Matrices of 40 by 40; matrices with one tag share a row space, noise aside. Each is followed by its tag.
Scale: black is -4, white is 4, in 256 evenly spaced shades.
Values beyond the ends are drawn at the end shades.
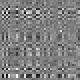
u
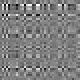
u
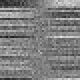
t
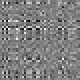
u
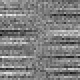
t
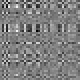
u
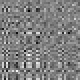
u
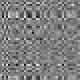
u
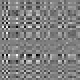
u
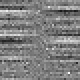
t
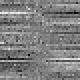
t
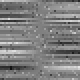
t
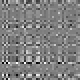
u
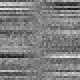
t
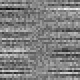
t
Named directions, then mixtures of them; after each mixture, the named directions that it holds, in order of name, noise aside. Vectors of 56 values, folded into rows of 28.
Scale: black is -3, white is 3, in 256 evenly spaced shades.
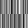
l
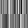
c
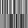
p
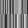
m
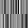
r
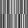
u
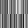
l, m, p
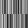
p, r, u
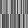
c, l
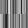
c, m, r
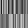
p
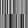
m, p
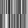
c, m, r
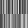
p, r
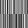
m, p, u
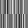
p, u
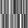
c, m, r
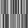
c, r
